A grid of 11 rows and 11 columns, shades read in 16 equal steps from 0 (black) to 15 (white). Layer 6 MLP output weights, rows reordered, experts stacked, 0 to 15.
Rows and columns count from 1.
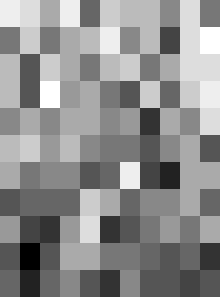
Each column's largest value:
14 13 15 14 13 14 14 12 10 13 15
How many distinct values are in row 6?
7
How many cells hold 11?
9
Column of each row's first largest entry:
1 11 10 3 11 2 7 5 5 4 4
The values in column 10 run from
4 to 13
